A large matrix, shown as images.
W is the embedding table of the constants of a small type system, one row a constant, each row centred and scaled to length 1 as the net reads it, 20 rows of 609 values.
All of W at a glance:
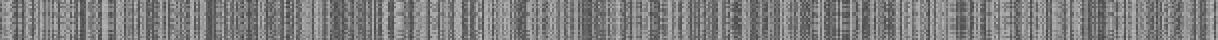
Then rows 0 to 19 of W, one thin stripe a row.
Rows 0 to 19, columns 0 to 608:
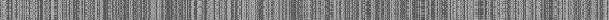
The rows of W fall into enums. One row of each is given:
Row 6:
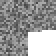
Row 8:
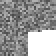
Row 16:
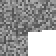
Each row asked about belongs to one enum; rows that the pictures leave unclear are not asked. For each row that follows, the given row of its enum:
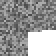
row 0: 6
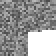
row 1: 8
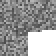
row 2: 16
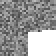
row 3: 8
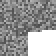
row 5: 16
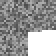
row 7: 6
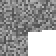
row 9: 16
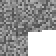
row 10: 16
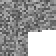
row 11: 8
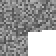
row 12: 16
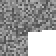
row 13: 16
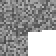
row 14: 16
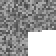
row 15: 6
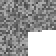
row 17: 6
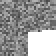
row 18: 8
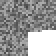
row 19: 6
